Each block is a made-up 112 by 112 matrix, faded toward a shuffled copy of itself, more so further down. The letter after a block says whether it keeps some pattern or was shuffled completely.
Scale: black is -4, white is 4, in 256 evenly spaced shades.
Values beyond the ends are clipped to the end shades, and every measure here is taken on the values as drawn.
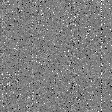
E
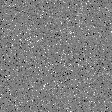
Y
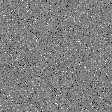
Y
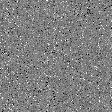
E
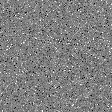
Y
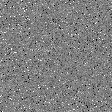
Y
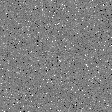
Y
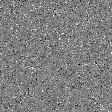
Y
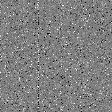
E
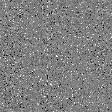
E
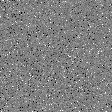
Y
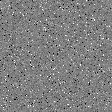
Y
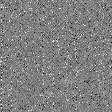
E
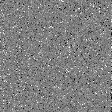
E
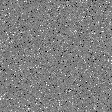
Y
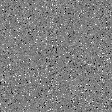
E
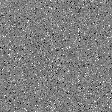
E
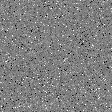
Y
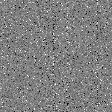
E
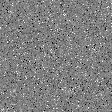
Y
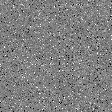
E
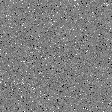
Y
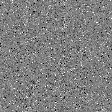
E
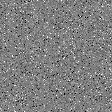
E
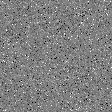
Y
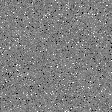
Y
